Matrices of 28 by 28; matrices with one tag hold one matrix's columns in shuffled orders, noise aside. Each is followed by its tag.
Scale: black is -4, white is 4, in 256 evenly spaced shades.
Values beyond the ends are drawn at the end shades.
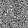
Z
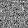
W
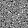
Z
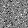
Z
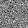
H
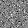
Z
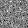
W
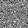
H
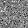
W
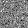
W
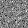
W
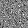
Z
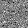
H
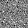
H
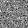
W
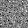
W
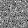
W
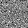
H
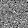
H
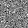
Z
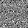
H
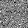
H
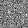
Z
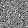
Z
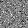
Z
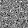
W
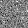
W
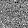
H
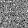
W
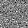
H
